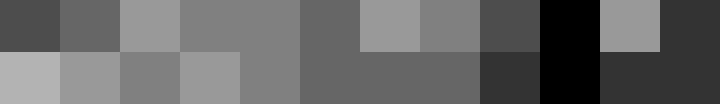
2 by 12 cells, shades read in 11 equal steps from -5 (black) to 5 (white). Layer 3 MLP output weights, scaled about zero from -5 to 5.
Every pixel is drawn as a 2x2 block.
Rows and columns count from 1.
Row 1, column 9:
-2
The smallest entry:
-5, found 2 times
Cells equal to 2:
1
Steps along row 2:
down down up down down same same down down up same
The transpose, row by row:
-2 2 / -1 1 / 1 0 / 0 1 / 0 0 / -1 -1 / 1 -1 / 0 -1 / -2 -3 / -5 -5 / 1 -3 / -3 -3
